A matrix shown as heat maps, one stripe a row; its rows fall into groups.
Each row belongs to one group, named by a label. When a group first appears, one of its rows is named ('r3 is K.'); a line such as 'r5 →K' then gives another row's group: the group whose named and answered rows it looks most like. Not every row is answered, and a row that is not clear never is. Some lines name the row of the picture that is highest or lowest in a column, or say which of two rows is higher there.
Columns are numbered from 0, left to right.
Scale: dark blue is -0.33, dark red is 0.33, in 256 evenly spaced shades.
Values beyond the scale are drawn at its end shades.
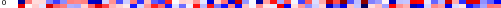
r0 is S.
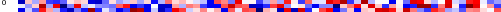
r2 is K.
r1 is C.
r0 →S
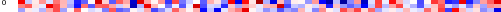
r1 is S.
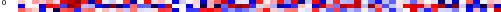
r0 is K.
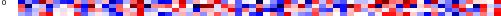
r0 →K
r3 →K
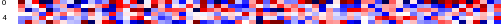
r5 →S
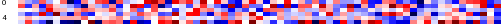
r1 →K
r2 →S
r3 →C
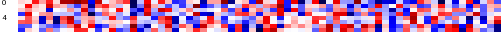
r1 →S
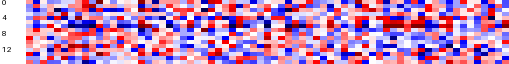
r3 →C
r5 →K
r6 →K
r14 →C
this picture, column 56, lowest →13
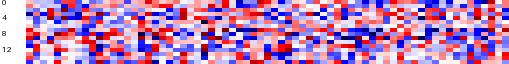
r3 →K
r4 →C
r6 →K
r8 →S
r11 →S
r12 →S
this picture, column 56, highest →11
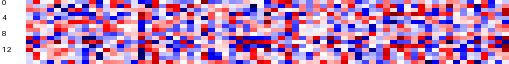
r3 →K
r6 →S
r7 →S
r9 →K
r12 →S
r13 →S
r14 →S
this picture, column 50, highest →1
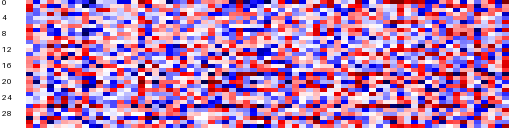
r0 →K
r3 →C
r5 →K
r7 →K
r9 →S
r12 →K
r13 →C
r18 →C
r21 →K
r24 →C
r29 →K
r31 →K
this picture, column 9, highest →26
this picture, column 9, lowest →0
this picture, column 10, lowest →16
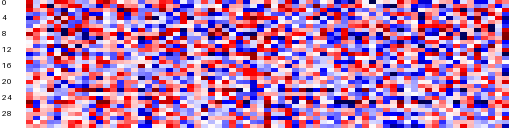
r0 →S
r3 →C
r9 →S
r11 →C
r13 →C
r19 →S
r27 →S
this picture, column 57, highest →22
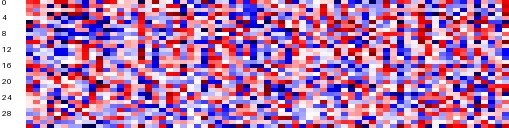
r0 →S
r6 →K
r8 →K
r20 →S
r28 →C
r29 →S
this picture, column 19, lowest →7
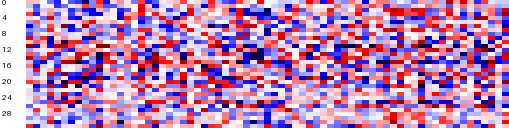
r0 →K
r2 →K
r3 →K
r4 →C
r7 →K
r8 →S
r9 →K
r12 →C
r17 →S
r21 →C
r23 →C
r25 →C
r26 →C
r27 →S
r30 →K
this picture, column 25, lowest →16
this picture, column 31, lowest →11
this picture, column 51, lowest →15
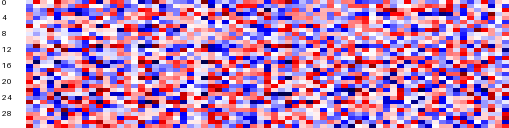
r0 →S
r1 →C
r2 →K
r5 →C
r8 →K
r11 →S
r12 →C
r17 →K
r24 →C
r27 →C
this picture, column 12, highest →11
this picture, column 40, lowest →25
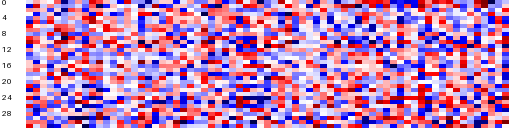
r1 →S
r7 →S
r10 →S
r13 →C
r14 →C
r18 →C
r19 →S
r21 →K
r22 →S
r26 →K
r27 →C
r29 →K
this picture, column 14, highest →0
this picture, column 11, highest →10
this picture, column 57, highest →25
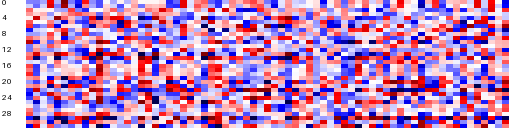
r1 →C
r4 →S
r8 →C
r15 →K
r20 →K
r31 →S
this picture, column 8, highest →29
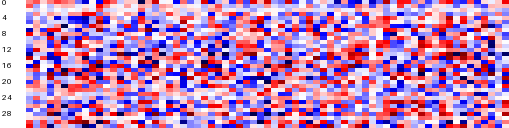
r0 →S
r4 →K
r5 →K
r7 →K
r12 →S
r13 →C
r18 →C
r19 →K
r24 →S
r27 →K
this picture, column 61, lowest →13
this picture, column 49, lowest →0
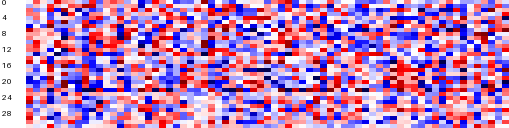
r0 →S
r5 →C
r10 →S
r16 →C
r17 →K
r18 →C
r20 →C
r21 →C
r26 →K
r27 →K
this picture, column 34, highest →15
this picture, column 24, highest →2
